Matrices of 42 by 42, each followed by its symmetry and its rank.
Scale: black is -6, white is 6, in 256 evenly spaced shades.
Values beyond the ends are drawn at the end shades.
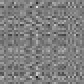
neither, rank three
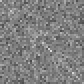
symmetric, full rank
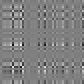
neither, rank one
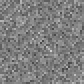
symmetric, full rank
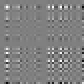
symmetric, rank one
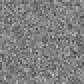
antisymmetric, full rank
